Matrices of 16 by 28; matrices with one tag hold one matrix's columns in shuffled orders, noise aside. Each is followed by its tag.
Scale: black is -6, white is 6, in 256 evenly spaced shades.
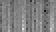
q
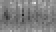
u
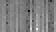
q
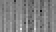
q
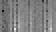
q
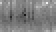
u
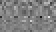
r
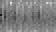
u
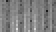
q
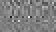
r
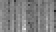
q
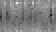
u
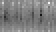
u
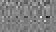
r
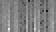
q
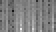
q
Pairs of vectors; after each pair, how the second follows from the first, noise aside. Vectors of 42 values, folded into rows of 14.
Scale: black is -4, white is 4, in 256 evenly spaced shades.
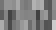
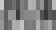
reversed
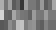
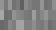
shrunk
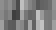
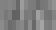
shrunk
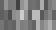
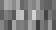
reversed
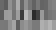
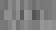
shrunk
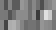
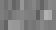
shrunk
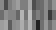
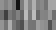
reversed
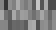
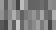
reversed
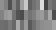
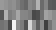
reversed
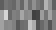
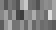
reversed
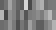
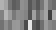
reversed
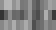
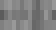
shrunk
